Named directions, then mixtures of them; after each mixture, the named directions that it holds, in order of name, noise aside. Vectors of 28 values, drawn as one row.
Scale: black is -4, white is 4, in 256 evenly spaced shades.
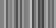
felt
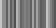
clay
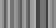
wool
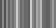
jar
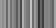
felt, wool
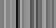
clay, jar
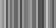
clay, felt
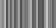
clay, felt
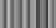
wool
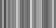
jar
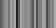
clay, jar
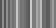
jar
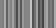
felt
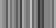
felt, wool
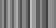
jar, wool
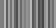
felt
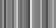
jar, wool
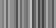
felt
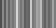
jar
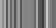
clay, felt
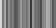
clay, jar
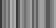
clay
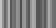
clay, wool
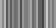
clay, felt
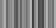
felt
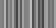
felt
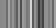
felt, wool
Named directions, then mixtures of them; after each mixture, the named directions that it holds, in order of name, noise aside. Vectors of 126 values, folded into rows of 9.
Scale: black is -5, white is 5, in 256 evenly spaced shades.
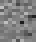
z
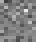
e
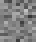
e, z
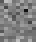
e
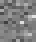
z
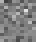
e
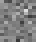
e, z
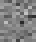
e, z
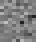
z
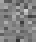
e, z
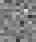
e, z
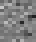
z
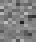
z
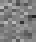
z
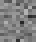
e, z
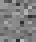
e, z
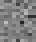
e, z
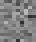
e, z
